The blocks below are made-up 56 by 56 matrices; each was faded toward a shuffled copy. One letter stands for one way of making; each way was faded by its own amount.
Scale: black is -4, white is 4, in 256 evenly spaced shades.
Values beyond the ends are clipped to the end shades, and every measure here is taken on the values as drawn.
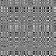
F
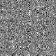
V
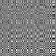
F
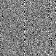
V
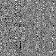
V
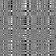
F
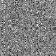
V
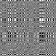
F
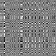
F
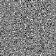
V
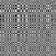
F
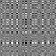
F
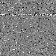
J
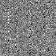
V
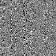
V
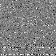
J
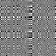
F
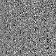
V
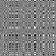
F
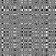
F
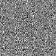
V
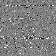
J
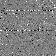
J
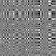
F
